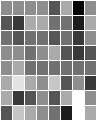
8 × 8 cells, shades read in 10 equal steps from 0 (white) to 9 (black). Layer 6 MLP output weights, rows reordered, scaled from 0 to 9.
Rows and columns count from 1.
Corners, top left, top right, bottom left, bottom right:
4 4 6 3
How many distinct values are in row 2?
5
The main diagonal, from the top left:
4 7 5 4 5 6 0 3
